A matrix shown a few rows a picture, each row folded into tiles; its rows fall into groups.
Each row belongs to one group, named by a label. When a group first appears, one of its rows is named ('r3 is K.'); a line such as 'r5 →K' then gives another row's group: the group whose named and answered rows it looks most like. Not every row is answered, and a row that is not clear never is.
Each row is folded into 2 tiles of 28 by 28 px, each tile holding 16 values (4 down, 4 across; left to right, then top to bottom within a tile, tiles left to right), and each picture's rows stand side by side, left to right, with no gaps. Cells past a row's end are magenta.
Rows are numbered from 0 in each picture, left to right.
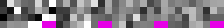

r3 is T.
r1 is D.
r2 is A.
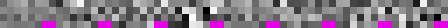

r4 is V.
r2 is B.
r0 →V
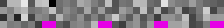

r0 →V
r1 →B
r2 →B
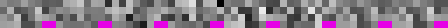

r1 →V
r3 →V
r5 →B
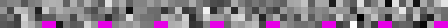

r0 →T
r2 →D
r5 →V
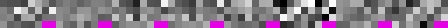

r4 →V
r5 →B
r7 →D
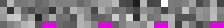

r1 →T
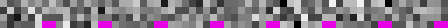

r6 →V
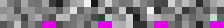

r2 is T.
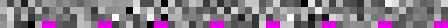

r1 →T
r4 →B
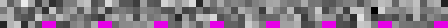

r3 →D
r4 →T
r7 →V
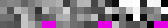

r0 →T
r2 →V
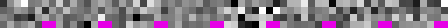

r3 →A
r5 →V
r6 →D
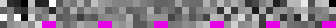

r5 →V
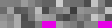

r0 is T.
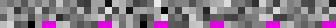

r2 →D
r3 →T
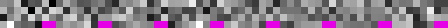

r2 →B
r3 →D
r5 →B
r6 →V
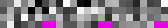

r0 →A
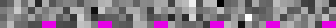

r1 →T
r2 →T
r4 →A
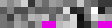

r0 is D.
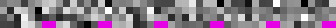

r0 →T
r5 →A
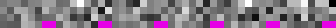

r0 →T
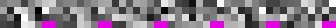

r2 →B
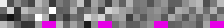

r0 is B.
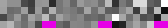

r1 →B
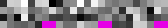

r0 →V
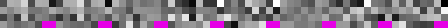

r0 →V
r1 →V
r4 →B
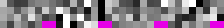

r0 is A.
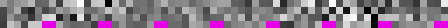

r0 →A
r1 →V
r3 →T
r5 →B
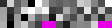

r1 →B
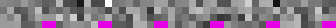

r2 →T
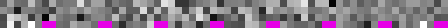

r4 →T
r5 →V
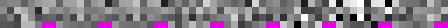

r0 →T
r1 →V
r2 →V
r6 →V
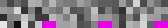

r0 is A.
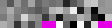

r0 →A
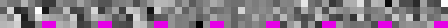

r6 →V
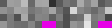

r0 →V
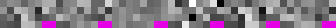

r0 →T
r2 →A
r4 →T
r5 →B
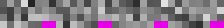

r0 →D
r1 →D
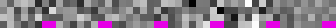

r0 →A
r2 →B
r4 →D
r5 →D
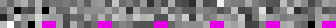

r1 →D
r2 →A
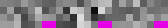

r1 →T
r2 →D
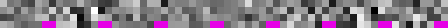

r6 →T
